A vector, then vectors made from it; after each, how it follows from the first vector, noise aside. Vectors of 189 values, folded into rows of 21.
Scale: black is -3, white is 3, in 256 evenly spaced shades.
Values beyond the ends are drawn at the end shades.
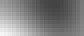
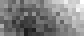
reversed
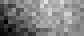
negated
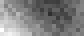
copied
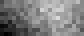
negated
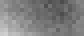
shrunk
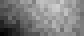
negated
